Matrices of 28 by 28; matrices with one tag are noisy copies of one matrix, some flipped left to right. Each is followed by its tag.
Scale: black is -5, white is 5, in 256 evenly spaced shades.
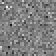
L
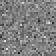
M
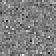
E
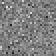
L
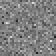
M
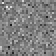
L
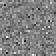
E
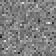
M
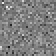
L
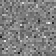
M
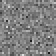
E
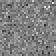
L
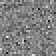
E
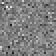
L
